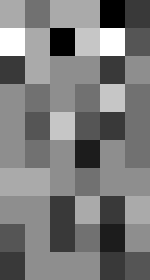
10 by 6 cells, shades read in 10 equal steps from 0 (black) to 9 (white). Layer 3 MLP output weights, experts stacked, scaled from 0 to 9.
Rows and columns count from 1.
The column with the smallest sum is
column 5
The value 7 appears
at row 2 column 4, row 4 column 5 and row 5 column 3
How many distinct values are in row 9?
5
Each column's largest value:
9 6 7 7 9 6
